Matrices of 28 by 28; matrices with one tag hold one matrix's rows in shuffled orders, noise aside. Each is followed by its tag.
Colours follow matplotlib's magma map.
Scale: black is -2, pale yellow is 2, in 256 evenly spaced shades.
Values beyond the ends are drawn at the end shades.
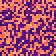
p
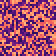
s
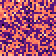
p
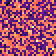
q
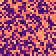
s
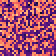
p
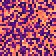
s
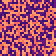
q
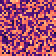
s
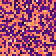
p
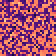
s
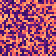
s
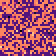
p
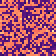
p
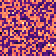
q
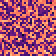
s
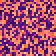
s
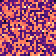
q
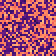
s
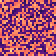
q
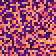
s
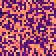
q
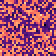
p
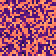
s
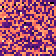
p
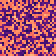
p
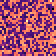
s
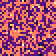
q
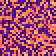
s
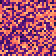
s
